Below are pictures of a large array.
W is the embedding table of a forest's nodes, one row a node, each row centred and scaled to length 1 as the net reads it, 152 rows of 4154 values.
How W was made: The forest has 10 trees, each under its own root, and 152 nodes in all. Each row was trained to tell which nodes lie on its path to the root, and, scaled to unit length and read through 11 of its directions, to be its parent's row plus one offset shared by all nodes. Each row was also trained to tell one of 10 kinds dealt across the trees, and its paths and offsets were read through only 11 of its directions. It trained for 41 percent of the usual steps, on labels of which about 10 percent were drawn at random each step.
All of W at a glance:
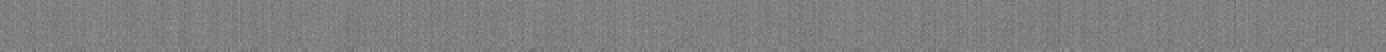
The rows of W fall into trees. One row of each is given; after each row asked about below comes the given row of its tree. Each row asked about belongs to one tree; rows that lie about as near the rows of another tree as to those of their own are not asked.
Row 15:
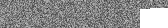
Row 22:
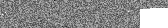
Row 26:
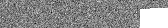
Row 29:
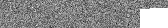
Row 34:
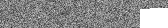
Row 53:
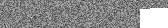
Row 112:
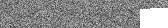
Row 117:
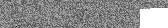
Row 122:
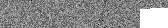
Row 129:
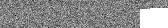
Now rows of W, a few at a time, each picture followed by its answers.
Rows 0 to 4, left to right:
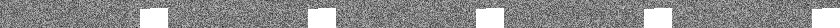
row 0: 117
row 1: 15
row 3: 26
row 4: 122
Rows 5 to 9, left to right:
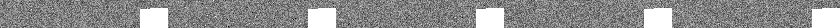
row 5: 15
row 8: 34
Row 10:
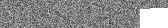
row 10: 122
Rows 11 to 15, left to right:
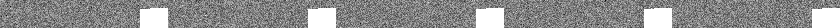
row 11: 22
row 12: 53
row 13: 122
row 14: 22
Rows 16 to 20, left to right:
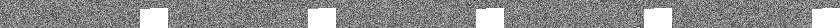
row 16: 53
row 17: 117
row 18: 129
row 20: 26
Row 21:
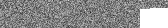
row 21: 122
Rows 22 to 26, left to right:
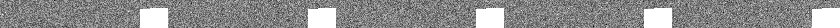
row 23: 122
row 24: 117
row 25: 129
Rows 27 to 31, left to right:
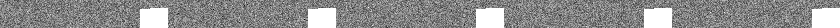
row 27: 22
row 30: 15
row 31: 29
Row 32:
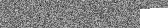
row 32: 29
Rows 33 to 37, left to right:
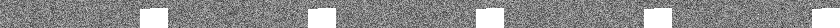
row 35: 117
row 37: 29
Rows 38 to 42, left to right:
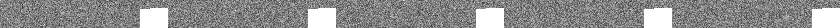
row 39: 122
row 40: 26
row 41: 22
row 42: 117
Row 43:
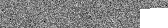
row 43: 26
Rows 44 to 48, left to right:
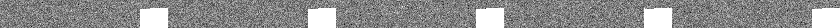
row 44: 29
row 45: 22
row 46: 129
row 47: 122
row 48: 26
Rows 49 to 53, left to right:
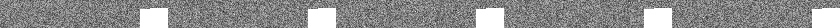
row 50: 22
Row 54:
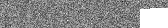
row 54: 122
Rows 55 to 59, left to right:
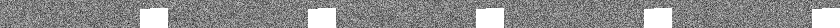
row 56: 34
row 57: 53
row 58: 29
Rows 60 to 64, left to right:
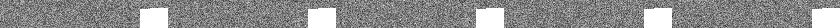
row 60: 29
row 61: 15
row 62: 15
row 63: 129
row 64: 112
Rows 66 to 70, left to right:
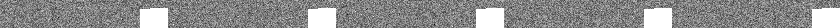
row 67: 26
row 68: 26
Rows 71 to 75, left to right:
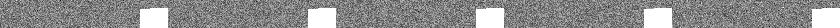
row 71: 26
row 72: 26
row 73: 22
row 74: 29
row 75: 53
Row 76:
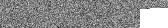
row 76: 26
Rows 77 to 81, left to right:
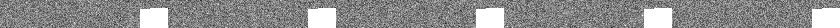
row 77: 15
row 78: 53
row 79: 29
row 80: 15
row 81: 122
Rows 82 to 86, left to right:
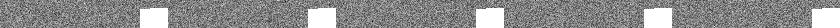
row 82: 53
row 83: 29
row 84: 15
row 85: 117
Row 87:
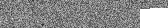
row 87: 15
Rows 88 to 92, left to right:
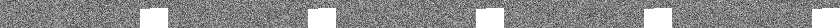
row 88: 122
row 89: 117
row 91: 29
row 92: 15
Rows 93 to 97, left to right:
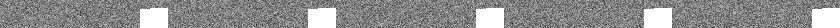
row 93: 26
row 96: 22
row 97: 129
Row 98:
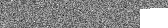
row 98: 22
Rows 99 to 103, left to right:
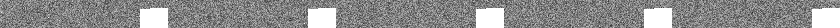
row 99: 122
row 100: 53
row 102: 112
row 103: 117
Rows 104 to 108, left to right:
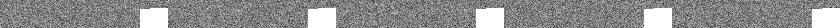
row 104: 15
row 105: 29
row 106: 15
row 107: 29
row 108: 129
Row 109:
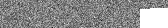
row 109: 26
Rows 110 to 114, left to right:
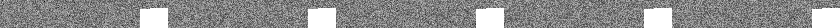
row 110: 117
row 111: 53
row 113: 34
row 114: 15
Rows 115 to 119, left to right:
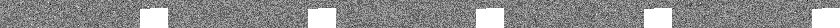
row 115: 26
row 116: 53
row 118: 129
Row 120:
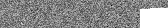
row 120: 29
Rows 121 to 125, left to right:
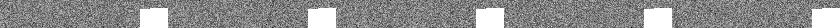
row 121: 15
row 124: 22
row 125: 122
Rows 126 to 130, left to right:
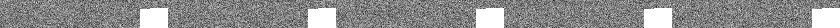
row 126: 26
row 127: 117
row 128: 53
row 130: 122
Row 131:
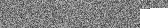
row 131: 53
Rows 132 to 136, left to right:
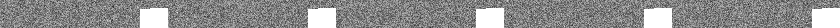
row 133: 53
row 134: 53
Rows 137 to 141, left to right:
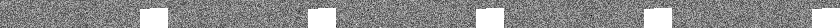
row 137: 34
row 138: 129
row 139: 129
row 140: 29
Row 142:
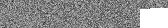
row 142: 15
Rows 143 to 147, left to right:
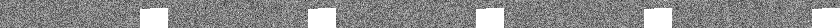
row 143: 22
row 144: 26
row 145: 22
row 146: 117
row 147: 29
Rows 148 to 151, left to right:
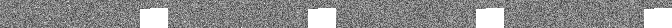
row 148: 129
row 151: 117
